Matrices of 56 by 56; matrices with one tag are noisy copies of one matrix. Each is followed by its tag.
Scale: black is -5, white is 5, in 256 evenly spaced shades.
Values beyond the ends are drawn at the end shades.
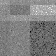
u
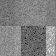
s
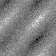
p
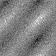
p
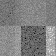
s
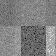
s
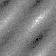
p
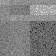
u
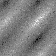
p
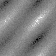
p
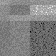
u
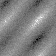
p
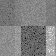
s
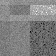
u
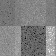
s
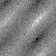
p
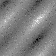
p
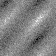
p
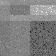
u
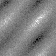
p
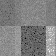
s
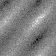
p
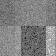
s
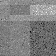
u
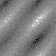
p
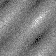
p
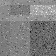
u
